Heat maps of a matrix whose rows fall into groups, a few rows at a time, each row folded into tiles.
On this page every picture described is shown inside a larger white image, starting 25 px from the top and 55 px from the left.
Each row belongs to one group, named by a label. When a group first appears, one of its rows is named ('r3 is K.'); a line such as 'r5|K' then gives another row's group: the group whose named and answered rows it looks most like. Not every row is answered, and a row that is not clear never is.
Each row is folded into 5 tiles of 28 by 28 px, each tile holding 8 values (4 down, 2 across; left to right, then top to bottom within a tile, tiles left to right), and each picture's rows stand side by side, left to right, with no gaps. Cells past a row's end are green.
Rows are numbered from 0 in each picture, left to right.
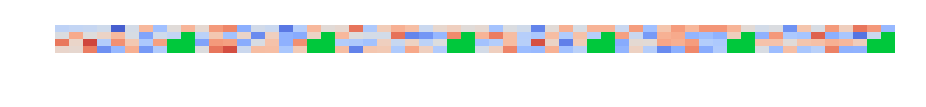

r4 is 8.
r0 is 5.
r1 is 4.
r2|8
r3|5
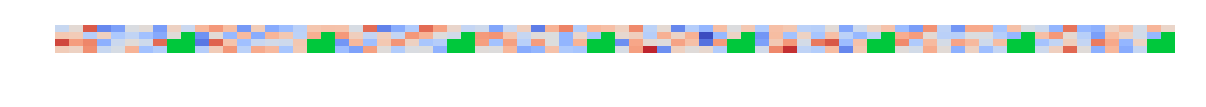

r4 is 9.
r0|4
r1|4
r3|5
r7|5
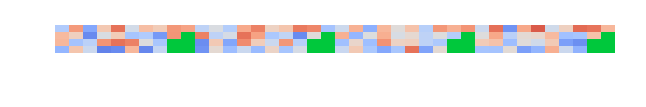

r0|8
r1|8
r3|8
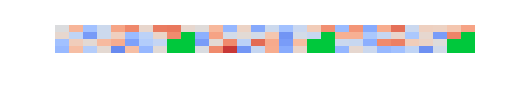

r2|8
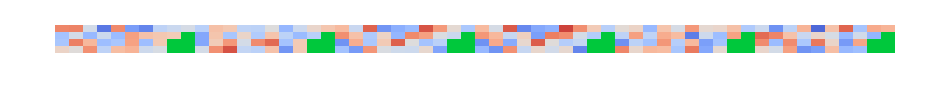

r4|8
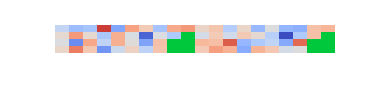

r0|5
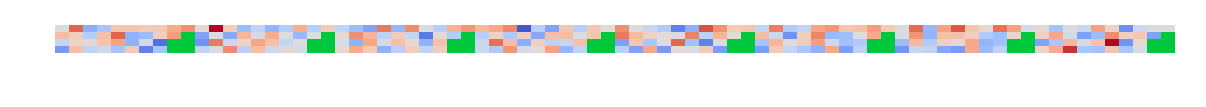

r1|9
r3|4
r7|5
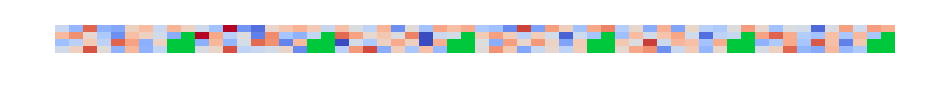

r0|5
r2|9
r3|5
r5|5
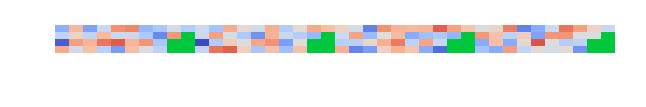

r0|8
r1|5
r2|8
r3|9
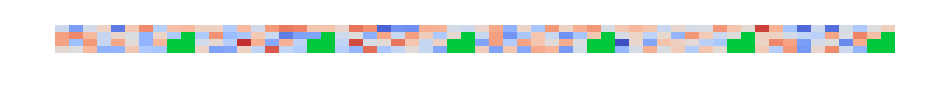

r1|8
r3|8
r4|9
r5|4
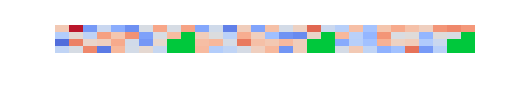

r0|9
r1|8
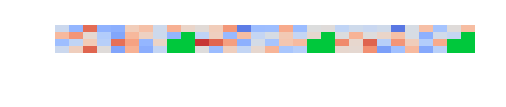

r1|4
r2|5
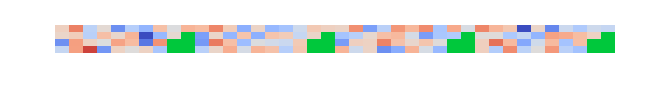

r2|8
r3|4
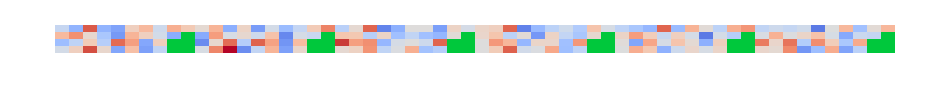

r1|5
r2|4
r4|5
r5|5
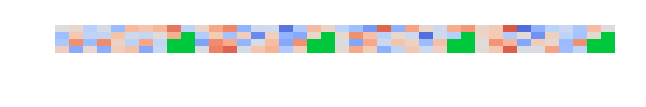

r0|8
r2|5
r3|4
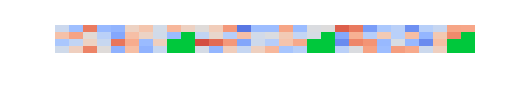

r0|5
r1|4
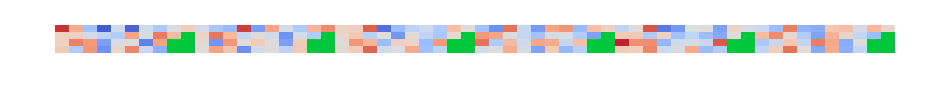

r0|4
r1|5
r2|4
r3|5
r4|4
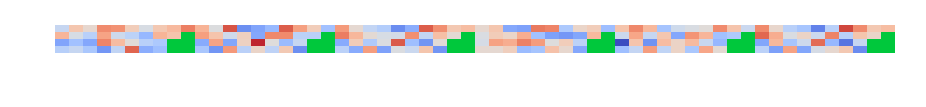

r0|8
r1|9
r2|9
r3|8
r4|9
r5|9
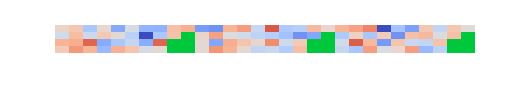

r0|4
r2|4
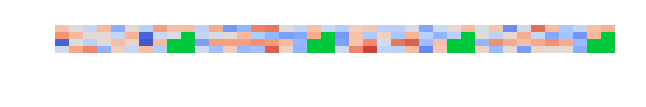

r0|9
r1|8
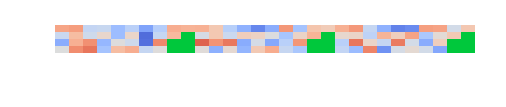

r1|4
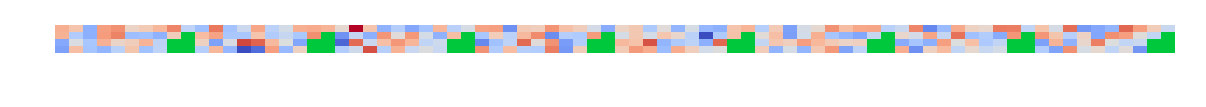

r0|8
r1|8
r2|9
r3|8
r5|8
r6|8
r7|9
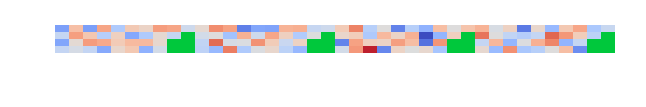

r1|9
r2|9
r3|9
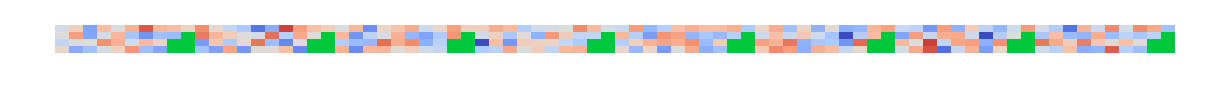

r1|9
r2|8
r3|9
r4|8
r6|5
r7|8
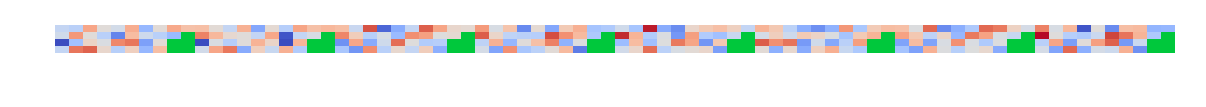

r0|5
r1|9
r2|9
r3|9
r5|4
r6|9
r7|9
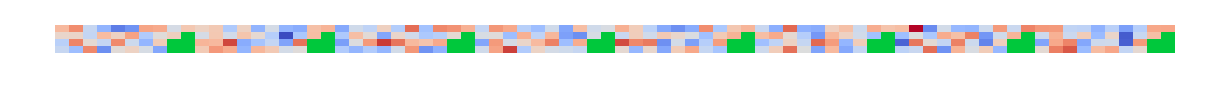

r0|9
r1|4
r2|8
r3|9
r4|4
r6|9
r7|4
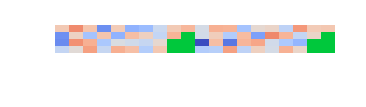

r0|4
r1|9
